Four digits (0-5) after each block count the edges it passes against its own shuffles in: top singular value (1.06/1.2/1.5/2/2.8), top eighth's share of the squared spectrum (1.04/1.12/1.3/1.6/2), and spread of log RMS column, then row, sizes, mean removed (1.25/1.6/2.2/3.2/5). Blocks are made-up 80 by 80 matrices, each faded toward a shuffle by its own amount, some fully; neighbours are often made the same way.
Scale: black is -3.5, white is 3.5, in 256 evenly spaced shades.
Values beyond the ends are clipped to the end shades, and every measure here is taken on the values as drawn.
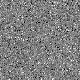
3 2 0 1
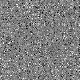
3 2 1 1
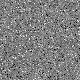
1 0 0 0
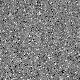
1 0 0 0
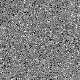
3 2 0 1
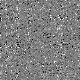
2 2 2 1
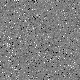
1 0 0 0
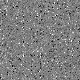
1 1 1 0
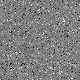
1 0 0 1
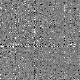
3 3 3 3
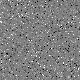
0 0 0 0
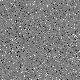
0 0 0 0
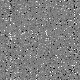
2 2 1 1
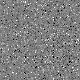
1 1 2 1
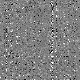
2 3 3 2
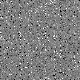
1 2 2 1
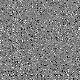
1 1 1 2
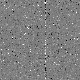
3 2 1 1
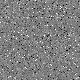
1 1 0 0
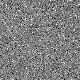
0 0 0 0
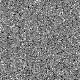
1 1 0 0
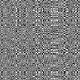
5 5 4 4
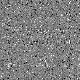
3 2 1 1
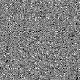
4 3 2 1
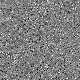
0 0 0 0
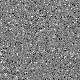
0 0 0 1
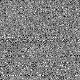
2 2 0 3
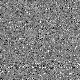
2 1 0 2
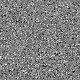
0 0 0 1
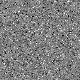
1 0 0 1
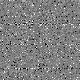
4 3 0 2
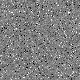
2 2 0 0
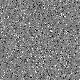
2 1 0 0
